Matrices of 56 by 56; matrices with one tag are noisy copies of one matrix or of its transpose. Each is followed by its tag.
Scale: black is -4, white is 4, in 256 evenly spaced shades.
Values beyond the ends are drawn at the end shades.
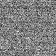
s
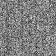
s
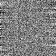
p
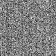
s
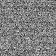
s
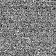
s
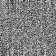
p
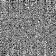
p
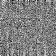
p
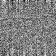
p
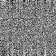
p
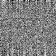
p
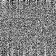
p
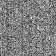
s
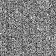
s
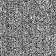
s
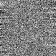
p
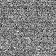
s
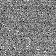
s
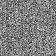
s
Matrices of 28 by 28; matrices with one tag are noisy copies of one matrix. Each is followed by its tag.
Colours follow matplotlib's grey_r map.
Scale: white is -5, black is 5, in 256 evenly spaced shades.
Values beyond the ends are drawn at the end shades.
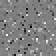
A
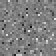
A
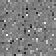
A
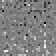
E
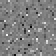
A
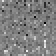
E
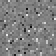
A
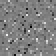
A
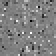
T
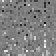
E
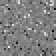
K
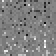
E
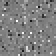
T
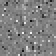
T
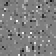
T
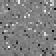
K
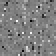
T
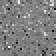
K
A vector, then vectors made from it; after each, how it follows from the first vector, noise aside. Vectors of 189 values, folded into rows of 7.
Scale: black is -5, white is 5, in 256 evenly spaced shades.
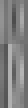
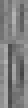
negated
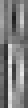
scaled up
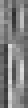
scaled up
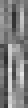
scaled up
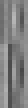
negated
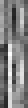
scaled up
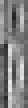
scaled up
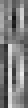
scaled up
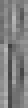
negated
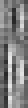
scaled up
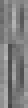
negated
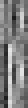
scaled up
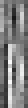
scaled up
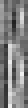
scaled up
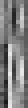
scaled up
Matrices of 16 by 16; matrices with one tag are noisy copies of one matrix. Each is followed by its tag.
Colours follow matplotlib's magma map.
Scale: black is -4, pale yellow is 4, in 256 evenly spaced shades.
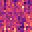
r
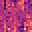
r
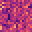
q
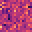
q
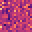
q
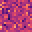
q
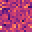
q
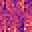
r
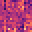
r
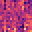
r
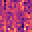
r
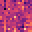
r
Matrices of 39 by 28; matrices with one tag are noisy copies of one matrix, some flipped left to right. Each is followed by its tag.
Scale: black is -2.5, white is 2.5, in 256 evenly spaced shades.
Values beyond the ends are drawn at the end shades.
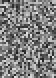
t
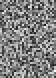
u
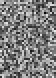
t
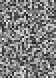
u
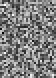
t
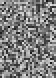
t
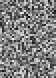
u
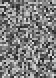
t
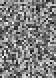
t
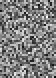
u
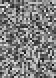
t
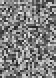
t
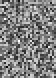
t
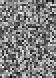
t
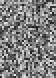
t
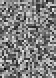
t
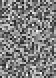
u
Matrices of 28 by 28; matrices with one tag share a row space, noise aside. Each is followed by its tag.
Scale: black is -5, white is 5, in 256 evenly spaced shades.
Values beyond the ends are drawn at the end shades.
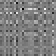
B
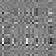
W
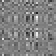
W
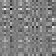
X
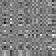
X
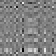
B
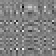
B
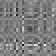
B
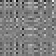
B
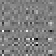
W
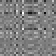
B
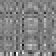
B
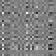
W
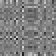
B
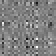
W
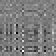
B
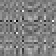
B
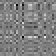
B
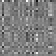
W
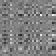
X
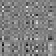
W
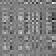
X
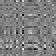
B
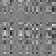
X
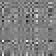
W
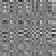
X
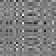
B
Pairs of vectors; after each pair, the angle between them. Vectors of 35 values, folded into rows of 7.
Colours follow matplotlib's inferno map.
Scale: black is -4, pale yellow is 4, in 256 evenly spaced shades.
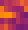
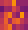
orthogonal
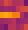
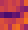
nearly opposite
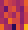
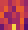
nearly opposite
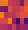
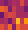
nearly opposite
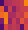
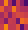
orthogonal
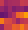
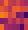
nearly opposite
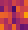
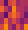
partly opposed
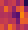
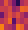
orthogonal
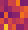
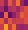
nearly parallel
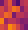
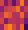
partly aligned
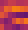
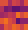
nearly opposite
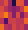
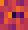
orthogonal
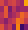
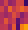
nearly opposite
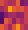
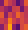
partly opposed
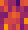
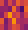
orthogonal
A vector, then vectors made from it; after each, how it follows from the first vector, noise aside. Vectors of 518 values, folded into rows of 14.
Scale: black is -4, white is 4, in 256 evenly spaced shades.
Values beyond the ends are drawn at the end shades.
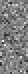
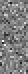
copied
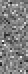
copied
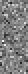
copied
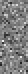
copied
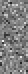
copied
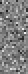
reversed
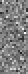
reversed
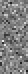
copied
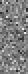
reversed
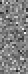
reversed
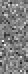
copied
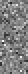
copied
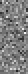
reversed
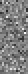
reversed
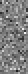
reversed
